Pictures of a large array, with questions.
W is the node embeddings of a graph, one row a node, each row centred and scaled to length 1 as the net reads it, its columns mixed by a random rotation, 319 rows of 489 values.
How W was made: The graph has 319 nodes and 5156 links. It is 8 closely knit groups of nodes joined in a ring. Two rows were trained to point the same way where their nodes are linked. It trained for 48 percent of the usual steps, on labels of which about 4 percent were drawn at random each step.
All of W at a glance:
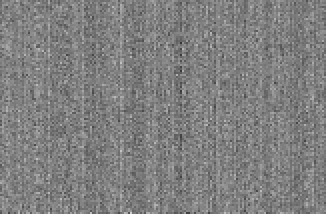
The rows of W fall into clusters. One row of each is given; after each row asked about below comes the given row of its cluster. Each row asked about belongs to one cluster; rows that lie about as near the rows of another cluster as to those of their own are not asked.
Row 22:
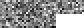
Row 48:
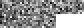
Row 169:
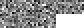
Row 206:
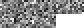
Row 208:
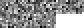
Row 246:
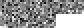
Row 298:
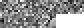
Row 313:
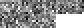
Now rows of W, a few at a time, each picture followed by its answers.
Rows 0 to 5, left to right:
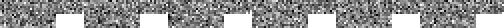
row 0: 246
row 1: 206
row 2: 48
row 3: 169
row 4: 313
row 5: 206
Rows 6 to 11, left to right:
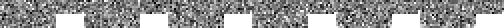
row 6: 169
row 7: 298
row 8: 246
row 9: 22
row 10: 246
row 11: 246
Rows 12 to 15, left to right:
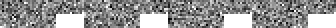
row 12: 246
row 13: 298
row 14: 48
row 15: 169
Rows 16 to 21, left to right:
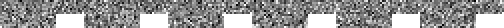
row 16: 246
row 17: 298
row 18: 22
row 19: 246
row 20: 206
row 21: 208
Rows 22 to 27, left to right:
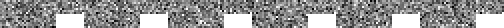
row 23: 169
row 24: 313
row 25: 48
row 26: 169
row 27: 313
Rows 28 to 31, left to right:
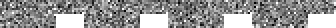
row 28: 22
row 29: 169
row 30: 22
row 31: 246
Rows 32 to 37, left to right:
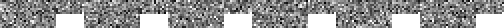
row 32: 206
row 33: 206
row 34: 298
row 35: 208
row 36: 313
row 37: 206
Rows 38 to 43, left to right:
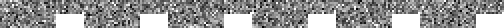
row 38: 313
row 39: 169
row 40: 313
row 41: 246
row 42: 313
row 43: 169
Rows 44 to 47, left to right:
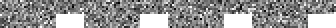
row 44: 298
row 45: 208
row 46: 298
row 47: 206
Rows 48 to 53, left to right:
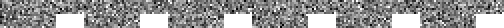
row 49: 298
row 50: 298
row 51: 48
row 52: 298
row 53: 22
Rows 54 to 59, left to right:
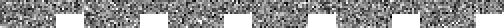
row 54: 48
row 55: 169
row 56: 206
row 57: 208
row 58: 246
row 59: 313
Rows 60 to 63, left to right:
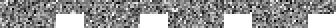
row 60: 208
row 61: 208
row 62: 313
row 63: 169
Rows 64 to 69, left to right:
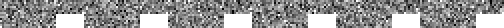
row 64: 246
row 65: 169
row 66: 298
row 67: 313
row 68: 298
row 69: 298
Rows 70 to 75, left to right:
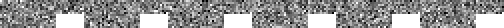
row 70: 298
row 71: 22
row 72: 169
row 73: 313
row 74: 169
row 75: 313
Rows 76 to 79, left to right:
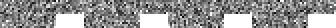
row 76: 208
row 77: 313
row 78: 246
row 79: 206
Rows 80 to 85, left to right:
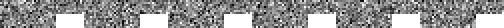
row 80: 169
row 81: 169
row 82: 169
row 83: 169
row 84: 206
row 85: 246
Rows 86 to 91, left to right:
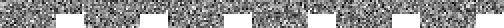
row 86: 206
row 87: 246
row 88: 48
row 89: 313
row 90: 169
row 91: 208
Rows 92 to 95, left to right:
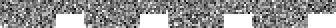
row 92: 246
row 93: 246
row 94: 22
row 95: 298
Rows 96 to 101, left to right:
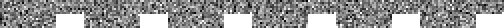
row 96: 48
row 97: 22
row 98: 313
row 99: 208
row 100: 246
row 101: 169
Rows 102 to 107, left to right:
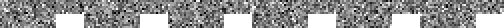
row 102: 313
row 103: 169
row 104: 206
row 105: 169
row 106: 208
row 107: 298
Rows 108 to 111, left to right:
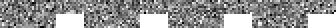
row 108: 208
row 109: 313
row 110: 206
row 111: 22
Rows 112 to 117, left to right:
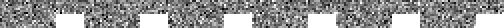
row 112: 313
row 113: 22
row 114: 206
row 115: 298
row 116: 246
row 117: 208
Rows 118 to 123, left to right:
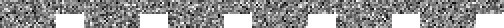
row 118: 313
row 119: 22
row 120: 48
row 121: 208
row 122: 298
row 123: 208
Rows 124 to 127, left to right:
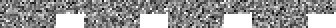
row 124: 208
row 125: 298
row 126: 208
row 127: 48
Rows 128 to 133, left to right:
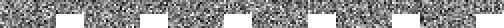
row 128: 169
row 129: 169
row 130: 208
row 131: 313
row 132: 313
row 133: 48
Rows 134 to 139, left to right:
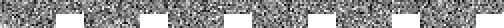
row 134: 246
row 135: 313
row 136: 169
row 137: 169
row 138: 313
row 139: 169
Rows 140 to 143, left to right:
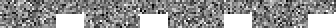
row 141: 22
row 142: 313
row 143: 169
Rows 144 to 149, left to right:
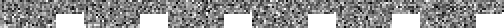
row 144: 246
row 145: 246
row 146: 169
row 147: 169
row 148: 208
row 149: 22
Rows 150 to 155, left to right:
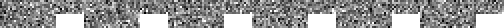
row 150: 48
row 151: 313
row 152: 22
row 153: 298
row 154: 313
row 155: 169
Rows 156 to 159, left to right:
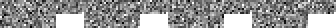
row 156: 169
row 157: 208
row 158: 246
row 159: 208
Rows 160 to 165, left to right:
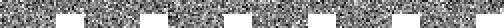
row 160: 298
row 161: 298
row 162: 48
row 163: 298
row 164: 169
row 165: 298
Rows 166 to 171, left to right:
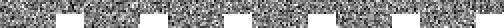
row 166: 298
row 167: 208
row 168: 48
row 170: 48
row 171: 313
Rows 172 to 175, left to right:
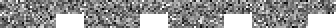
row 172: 298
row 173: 206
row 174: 206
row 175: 208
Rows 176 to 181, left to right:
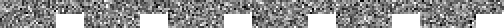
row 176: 313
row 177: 298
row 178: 48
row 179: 48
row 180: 206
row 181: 246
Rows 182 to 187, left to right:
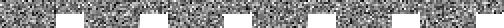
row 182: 206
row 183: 208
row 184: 48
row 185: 208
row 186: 206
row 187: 22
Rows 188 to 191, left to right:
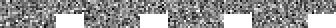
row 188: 22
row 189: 48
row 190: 313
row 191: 313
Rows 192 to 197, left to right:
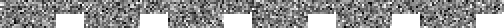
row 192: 206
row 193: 208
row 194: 313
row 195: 48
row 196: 208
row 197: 48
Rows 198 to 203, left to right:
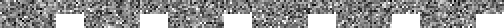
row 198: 22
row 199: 313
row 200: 313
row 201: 206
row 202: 208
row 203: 169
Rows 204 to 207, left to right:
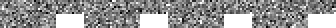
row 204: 169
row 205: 206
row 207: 298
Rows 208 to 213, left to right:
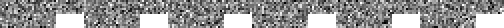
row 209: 206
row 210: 246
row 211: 208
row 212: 246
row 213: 298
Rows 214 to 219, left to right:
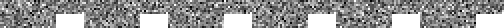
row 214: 169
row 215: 22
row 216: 208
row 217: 208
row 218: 169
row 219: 169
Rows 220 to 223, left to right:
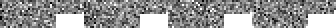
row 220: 48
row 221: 48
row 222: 169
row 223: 246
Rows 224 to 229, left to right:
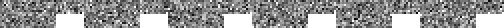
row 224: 208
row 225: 313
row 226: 48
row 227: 246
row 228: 22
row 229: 298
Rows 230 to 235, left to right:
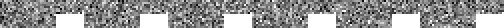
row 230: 48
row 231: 169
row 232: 22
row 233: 298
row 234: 206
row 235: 313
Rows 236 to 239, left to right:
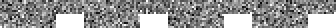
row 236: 246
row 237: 313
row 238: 48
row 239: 169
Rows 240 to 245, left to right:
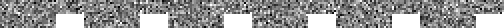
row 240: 208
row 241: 313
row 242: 22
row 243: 22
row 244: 169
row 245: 48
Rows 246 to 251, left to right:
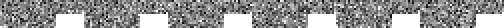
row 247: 22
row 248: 206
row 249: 206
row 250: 246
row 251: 169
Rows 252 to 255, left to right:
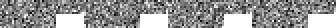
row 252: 169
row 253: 246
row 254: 208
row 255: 169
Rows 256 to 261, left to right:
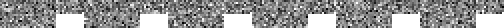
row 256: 313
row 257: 208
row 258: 22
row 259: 246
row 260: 169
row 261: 313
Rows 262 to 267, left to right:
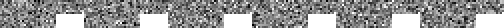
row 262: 169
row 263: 313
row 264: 206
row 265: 169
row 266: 208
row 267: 208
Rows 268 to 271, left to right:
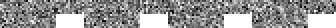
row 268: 206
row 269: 313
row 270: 48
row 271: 313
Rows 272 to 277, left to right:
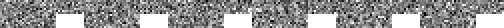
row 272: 22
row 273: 313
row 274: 298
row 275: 313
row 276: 298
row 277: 169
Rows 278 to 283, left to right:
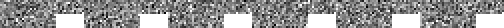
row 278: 22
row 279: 22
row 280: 298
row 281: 208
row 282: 206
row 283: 22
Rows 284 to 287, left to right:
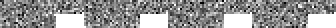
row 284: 22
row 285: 246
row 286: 208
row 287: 208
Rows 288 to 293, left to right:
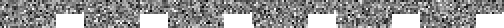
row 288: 169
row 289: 313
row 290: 313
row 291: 246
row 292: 246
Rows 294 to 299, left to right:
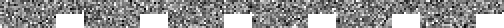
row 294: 246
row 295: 48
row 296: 313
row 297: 298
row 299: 22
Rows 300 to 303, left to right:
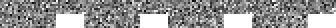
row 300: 208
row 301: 22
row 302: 206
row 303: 298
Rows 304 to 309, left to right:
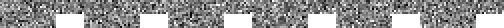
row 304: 313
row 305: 22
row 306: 22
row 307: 298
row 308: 22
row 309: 246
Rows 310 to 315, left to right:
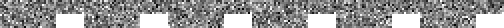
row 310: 298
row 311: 298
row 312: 246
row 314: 298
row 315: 298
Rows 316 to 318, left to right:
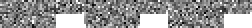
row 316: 206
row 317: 246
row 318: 206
